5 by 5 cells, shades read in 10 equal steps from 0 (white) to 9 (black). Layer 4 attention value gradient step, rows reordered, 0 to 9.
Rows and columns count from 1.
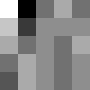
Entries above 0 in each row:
4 5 5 5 5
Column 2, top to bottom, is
9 7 5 3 3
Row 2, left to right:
2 7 4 4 4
